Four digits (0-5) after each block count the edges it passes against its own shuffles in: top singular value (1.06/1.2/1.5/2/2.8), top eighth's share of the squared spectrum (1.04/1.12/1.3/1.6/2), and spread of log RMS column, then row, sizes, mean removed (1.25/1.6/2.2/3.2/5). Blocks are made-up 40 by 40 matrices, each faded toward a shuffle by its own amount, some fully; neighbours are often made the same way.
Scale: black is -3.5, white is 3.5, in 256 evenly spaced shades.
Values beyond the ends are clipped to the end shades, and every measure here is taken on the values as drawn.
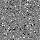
1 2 0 0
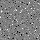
0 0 0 0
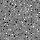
1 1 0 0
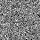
0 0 0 0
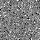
0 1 0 0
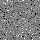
0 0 0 0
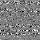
2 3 0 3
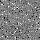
0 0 0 0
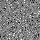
0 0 0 0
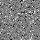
2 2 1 0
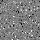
2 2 0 0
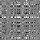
4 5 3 3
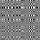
5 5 3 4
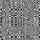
4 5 3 3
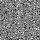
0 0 0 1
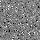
0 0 0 0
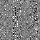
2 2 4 0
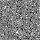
0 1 2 0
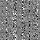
2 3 3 0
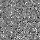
1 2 1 1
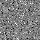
0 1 0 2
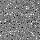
1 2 0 1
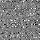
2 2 0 3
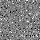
0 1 0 1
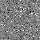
1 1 0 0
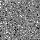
0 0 1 0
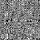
3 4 2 2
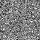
2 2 0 0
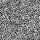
1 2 0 0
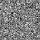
3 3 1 1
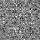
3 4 2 1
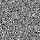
2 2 0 0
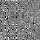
3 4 2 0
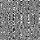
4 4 3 1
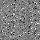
2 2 1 0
